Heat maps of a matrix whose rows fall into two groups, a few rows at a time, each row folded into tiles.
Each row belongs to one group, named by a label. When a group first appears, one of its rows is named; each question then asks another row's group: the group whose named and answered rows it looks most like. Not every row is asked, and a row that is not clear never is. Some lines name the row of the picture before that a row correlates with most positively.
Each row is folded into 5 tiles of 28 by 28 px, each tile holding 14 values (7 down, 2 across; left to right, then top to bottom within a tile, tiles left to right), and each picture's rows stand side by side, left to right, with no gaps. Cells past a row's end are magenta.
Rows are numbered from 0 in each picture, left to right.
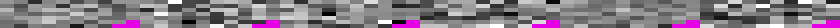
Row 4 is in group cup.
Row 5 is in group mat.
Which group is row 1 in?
mat
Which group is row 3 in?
mat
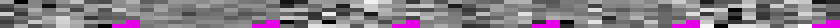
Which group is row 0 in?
cup
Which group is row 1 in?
mat
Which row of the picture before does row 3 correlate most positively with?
2
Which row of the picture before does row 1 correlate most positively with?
2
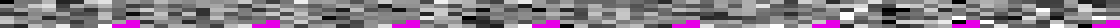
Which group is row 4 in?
cup
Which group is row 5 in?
mat
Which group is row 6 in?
mat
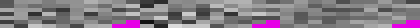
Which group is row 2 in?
mat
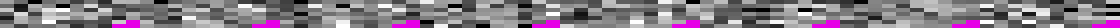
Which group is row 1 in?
cup
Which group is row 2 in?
cup
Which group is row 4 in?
mat
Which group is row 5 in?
mat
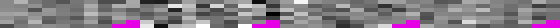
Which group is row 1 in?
cup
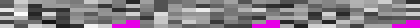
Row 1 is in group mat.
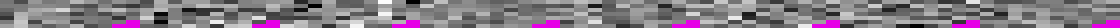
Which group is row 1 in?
mat
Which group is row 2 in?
mat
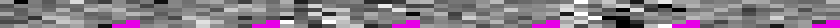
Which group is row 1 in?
cup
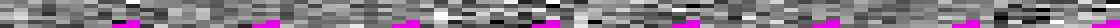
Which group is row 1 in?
cup
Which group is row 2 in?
mat
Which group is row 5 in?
cup
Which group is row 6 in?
mat
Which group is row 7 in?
mat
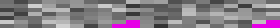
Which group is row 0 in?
cup
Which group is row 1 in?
mat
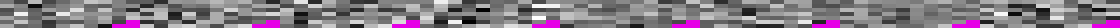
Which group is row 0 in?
mat
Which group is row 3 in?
mat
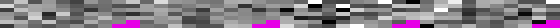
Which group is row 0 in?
cup
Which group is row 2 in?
mat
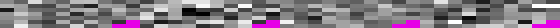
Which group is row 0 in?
mat
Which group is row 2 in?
cup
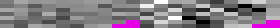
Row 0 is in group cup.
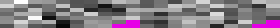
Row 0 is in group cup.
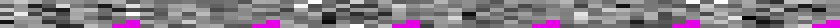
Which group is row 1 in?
cup
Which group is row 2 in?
mat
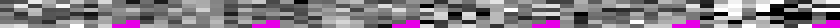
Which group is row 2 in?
cup
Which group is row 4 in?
mat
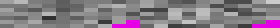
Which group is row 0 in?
mat
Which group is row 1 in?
cup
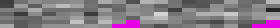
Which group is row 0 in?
mat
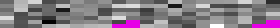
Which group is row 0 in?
mat
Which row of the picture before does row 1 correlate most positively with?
0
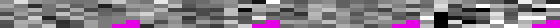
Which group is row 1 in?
mat
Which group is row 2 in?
cup
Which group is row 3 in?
mat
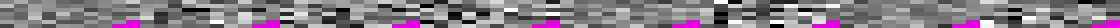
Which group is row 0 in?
cup
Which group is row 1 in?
mat
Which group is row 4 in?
cup
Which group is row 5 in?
mat
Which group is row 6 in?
cup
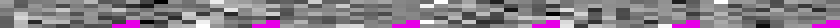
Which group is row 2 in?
mat
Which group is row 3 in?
cup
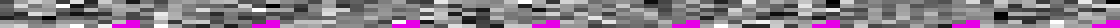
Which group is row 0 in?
mat
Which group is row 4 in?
cup
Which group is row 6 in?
cup
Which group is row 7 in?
mat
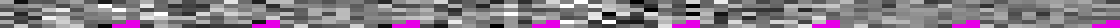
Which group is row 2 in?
cup
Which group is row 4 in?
cup
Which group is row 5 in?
mat
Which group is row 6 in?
cup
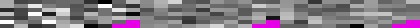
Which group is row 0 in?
cup
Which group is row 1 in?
mat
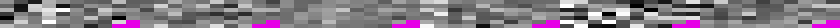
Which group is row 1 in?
mat
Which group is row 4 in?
cup
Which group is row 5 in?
mat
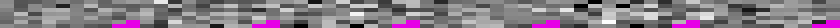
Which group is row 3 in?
cup
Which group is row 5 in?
mat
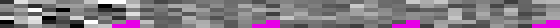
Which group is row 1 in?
cup
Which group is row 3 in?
cup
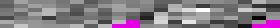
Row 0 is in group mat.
